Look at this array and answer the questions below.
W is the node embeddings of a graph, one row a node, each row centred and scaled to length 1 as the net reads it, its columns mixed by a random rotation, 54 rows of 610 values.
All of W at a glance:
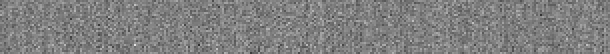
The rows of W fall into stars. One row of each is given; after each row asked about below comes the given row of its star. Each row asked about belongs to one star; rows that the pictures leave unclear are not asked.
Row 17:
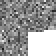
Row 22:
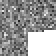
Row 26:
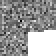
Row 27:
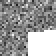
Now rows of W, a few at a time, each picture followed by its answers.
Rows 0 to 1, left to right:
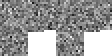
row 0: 22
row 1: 17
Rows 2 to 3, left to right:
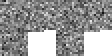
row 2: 22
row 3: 26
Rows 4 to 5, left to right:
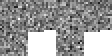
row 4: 27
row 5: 22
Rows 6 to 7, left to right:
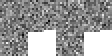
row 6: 17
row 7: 27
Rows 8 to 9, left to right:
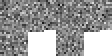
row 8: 22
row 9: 17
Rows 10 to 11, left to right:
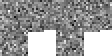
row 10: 22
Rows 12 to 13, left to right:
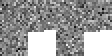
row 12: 27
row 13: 26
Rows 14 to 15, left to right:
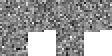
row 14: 27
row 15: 26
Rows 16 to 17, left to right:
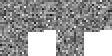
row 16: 17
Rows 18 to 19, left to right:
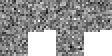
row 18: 26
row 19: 27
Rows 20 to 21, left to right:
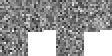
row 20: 17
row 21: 26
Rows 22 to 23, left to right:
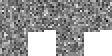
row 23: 27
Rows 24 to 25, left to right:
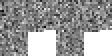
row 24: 17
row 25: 17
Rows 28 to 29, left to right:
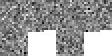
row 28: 22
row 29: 22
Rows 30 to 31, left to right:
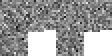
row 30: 26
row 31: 22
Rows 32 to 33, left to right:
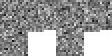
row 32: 17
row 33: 27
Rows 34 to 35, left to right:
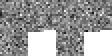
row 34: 17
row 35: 22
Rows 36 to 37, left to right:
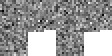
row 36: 27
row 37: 26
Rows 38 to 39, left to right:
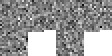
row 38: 27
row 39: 26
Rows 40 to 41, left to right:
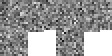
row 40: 17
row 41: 27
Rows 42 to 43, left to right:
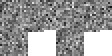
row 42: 17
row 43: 26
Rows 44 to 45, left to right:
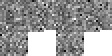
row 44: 26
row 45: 27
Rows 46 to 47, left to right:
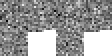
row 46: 17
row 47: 17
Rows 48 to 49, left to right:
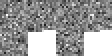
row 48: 17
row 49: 26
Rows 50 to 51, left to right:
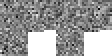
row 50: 22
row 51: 17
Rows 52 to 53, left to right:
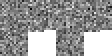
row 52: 26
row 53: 22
